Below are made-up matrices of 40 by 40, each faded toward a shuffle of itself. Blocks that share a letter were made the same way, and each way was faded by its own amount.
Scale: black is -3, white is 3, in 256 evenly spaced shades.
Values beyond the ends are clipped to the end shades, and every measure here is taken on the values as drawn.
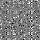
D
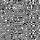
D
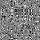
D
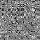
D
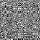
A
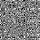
A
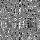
D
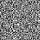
A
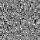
A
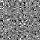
D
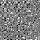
D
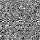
A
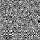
A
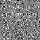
D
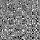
D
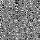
A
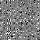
D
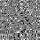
D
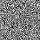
A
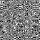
D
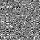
A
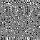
D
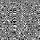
D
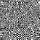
A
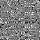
D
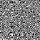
A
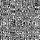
D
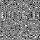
D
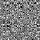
A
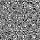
D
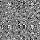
A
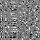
D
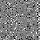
D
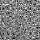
A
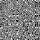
A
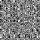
A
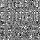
D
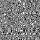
D
